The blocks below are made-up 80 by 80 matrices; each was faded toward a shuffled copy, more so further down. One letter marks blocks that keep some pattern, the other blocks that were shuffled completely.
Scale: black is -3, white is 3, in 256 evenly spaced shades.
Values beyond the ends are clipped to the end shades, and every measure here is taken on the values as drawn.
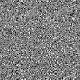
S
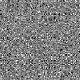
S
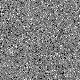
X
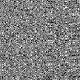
S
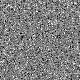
X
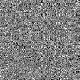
S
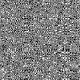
S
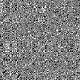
S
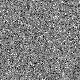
X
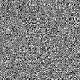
S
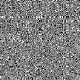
S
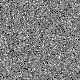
X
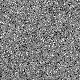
X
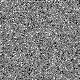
X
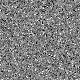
X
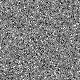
X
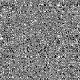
S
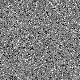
X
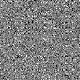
S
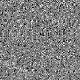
S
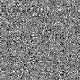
S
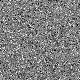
X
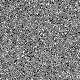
X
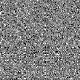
S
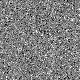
X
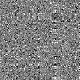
S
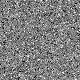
X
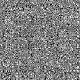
S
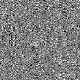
S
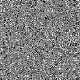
S
